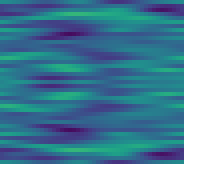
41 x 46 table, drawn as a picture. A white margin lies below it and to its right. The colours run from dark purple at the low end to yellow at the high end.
There is no overall slope. The grain runs across in streaks. The top and bottom halves mirror each other. The histogram is bell-shaped.
